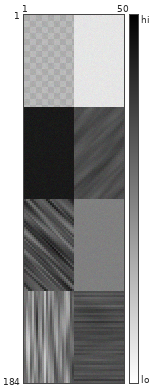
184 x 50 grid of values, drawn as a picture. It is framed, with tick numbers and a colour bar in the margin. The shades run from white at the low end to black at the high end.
The table splits into 4 rows of 2 panels. Panel 1,1: low, checkered, faint in contrast. Panel 1,2: very low, flat. Panel 2,1: very high, flat. Panel 2,2: high, slanting up to the right, faint in contrast. Panel 3,1: high, slanting down to the right. Panel 3,2: middling, flat. Panel 4,1: middling, streaked downward, strong in contrast. Panel 4,2: high, streaked across, faint in contrast.
